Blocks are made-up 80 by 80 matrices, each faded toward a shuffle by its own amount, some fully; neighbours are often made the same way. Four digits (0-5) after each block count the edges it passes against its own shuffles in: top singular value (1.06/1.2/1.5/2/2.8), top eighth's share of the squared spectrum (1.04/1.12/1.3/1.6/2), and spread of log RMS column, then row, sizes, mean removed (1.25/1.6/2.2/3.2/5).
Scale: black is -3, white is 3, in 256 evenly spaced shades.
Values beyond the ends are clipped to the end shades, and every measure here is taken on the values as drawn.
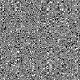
4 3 2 2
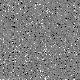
2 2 1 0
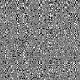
4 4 3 2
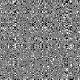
4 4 3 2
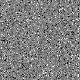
3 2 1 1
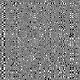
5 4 3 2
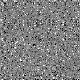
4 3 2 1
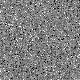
0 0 0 0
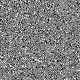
0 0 0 0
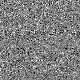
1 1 0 2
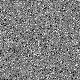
0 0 0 0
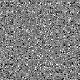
4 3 2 2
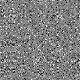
4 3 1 1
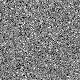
0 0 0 0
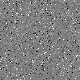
2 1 0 0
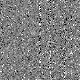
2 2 3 0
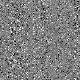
1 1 3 0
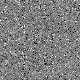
0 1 2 0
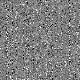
1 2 3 0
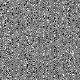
1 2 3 0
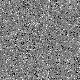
0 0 1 0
